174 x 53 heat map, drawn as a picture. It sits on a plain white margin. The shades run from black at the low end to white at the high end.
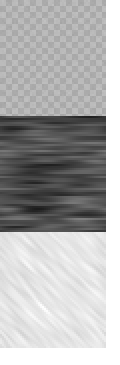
It is made of 3 by 1 panels. Panel 1,1: high, checkered, faint in contrast. Panel 2,1: low, streaked across. Panel 3,1: very high, slanting down to the right, faint in contrast.
